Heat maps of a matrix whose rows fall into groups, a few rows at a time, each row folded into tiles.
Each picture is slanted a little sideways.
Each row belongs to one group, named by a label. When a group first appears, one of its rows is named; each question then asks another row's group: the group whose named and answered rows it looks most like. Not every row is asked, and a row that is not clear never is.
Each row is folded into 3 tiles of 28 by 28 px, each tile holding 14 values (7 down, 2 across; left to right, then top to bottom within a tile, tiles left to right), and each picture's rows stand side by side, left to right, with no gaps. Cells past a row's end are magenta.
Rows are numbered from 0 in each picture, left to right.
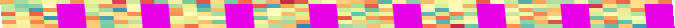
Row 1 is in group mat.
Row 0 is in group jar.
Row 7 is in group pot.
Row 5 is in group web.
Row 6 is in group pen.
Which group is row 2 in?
jar
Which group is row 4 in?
mat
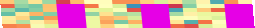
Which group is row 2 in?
web
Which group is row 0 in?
web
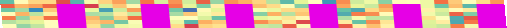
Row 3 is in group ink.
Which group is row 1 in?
mat
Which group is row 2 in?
web
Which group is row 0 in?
mat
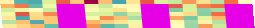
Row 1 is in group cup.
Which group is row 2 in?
mat
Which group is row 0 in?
ink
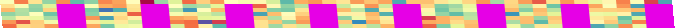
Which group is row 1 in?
mat
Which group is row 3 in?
ink
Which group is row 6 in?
pot
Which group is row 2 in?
pot
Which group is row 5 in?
cup
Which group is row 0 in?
cup
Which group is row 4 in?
jar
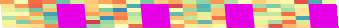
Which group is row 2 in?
ink
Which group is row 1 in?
jar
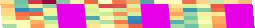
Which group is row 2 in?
mat
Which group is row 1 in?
jar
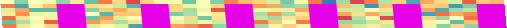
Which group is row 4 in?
mat
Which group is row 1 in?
pot
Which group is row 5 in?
ink
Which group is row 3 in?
ink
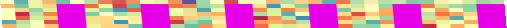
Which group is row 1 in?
pot
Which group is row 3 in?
cup
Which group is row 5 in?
pen
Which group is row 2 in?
ink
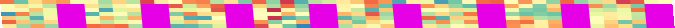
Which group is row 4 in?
jar
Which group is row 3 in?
pen
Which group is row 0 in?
ink
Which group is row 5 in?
ink
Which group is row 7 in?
pot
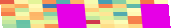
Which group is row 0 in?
jar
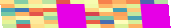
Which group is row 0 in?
web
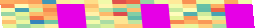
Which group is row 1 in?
jar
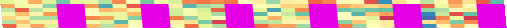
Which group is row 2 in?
pot
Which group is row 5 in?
pot
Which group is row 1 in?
pen
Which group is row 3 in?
web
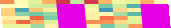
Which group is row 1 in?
cup
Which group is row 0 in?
cup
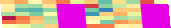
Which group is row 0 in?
cup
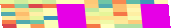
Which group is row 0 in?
pen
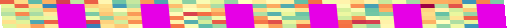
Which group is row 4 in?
cup
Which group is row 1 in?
ink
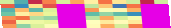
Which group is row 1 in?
cup
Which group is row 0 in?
pen
